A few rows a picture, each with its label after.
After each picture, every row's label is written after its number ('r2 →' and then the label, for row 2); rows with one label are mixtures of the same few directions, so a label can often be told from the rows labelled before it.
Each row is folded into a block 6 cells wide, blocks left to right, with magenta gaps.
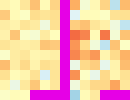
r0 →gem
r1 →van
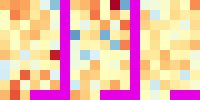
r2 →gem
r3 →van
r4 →gem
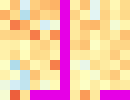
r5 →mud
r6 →mud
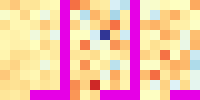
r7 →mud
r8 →mud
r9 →gem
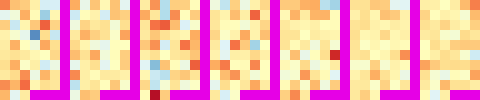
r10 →mud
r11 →van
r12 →mud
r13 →mud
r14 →gem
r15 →gem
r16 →gem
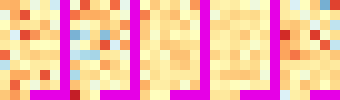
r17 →gem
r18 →van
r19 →van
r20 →gem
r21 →van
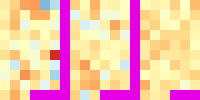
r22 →gem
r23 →mud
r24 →van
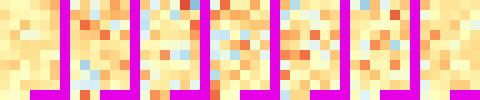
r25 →gem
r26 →mud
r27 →van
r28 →van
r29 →van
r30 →mud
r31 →van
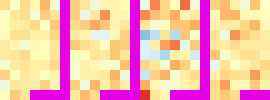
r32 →van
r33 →mud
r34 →van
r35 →gem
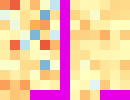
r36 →mud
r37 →mud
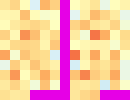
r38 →gem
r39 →gem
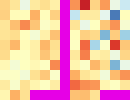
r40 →mud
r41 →mud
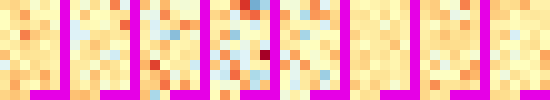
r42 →gem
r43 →van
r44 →mud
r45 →gem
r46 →gem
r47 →van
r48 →gem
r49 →gem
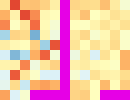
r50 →van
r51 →gem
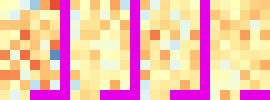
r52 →gem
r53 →van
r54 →van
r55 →mud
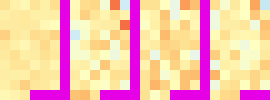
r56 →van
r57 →van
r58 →gem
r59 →van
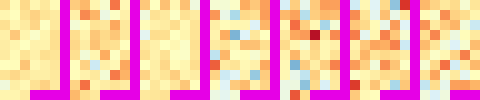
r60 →van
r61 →gem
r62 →van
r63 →gem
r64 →mud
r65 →van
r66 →van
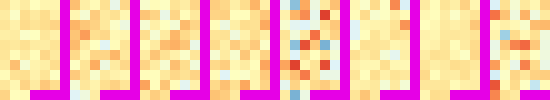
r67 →mud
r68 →van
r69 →van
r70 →gem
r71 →mud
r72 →van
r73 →van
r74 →van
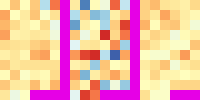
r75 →van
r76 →van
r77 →van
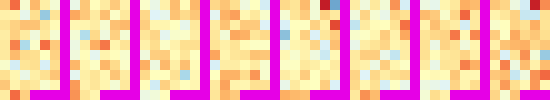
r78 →mud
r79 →van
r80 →gem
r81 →gem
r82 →van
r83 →van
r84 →mud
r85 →gem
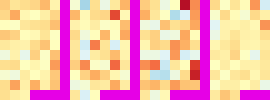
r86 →gem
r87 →mud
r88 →gem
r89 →van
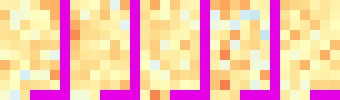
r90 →gem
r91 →van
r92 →mud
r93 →mud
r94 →van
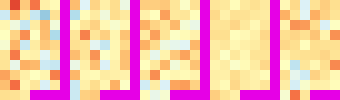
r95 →mud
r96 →van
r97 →van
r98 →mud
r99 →mud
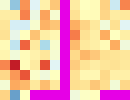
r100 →mud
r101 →van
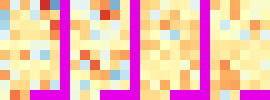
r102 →van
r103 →gem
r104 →mud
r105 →mud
